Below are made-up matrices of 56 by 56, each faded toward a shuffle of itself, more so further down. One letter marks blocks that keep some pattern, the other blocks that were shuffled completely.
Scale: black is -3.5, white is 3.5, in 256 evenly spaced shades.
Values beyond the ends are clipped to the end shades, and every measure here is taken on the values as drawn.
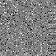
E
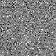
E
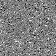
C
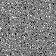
C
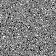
C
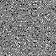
E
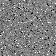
C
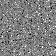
C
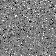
C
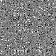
E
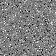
C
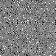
E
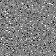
E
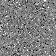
C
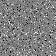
C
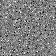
C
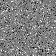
C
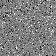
C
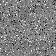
C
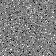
C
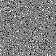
E
